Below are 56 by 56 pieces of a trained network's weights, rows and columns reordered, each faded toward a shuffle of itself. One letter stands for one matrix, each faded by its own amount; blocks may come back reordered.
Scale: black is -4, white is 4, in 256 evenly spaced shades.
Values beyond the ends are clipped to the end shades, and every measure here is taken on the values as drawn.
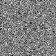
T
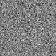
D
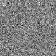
D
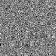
D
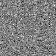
D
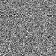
D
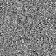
D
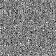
T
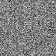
D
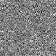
D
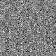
T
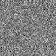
D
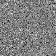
T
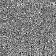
T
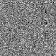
D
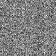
T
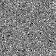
T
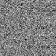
D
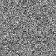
D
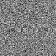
D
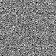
D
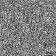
D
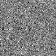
T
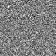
D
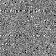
T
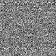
D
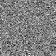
D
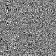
D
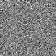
D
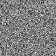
D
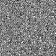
T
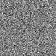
T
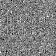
T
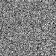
T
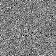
T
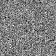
T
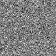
D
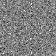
D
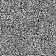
D
